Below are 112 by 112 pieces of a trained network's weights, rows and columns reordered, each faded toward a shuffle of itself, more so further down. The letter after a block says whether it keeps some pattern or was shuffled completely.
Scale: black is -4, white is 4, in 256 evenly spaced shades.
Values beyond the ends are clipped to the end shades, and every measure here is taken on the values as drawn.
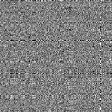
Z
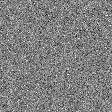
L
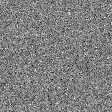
L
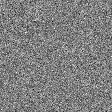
L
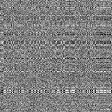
Z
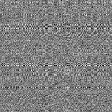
Z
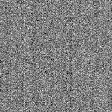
Z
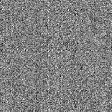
Z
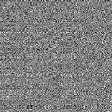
Z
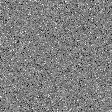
L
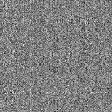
Z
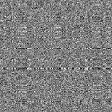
Z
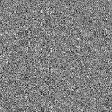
Z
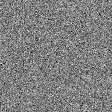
L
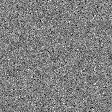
L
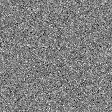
L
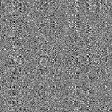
Z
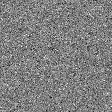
L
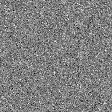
L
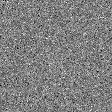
L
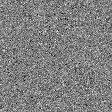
L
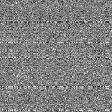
Z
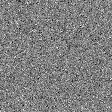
L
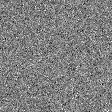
L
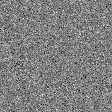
L
